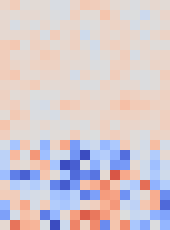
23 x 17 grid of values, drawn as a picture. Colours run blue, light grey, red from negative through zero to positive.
Histogram: skewed, a long tail of low values. Average level on the scale: 50%. Seam: horizontal, 60% of the way down, the top part calmer.
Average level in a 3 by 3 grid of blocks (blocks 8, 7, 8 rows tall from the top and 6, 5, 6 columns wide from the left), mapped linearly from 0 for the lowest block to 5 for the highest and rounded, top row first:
5 4 4 | 4 4 5 | 1 0 1
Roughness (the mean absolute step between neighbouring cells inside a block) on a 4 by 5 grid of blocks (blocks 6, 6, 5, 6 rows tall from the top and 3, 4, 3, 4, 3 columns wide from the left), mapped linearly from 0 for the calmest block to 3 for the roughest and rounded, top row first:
0 0 0 0 0 | 0 0 0 0 0 | 1 2 2 1 1 | 2 2 3 2 3
